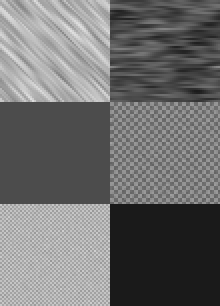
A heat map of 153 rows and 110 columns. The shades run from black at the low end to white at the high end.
The table splits into 3 rows of 2 panels. Panel 1,1: high, slanting down to the right. Panel 1,2: low, streaked across. Panel 2,1: low, flat. Panel 2,2: middling, checkered. Panel 3,1: high, checkered. Panel 3,2: very low, flat.
